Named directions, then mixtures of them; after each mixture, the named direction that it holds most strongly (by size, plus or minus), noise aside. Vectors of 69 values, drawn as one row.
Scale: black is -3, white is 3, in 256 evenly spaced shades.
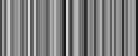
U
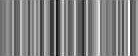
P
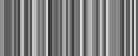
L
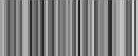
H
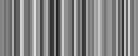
P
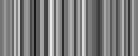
P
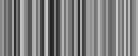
P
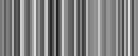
P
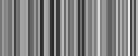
P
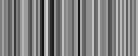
H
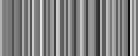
P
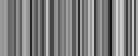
H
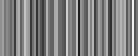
H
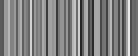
H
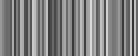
L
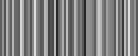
P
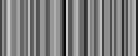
U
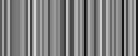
U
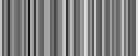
U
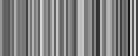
P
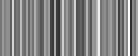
P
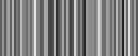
P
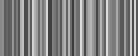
L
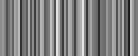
P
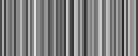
U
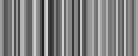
L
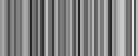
H
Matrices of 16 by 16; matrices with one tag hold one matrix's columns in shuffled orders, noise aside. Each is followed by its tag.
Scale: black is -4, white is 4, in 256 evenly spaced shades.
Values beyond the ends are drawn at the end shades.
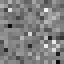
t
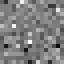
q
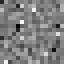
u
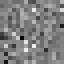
t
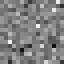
q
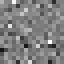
q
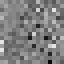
t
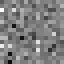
t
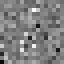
t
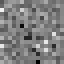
t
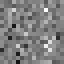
t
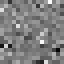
q
